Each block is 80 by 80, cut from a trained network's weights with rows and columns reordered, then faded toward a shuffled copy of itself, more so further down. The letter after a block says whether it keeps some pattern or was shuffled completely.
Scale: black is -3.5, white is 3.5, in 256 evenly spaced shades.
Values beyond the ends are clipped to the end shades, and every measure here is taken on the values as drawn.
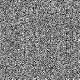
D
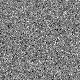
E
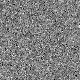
E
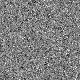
E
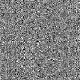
D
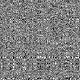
D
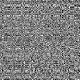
D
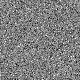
E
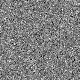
E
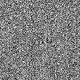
D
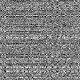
D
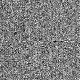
D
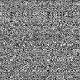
D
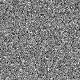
E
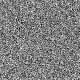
E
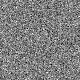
E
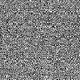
D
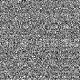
D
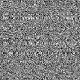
D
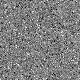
E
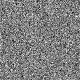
D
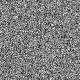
D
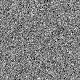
E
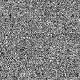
D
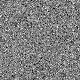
E
